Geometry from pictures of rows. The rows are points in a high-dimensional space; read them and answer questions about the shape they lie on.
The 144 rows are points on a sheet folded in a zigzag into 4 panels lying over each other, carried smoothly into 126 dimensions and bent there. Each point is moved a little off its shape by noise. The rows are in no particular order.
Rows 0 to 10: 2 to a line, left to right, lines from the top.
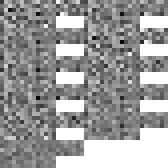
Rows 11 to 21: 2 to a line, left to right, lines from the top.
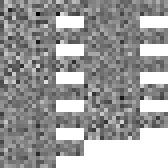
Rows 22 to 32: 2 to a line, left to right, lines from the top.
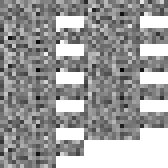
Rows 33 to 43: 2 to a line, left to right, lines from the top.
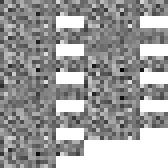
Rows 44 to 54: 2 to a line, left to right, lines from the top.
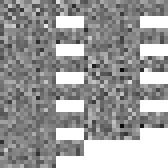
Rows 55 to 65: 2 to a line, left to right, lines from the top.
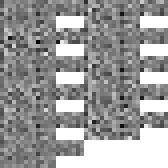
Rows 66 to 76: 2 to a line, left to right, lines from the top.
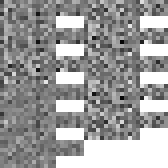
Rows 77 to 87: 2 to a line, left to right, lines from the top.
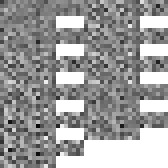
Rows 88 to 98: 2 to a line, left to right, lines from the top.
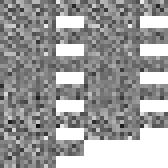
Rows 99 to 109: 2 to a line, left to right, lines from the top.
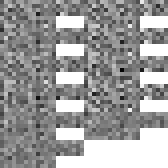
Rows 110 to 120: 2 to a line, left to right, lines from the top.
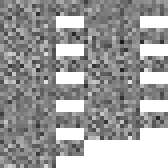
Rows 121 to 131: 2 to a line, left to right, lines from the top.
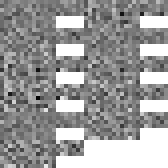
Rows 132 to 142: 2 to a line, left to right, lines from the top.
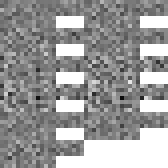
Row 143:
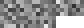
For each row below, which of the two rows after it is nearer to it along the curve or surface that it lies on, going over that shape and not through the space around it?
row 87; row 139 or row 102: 139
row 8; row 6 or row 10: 10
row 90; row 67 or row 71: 67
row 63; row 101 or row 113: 101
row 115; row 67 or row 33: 33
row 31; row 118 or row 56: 118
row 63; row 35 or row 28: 35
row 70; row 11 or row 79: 11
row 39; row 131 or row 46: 46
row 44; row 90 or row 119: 119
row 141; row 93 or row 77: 93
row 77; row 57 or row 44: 44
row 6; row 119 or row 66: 66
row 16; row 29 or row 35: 35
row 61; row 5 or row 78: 78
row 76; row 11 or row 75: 75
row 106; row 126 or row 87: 87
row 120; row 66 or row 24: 24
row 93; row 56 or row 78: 78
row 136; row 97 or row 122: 97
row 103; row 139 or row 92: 92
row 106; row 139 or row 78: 139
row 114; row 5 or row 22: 22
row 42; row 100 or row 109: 100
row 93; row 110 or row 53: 110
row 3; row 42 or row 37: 37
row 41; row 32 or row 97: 97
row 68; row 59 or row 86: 86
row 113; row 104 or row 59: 104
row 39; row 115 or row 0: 115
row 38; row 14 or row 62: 62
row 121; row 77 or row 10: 10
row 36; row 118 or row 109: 109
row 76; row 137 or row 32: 137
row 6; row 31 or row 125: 125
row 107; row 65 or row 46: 46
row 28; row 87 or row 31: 87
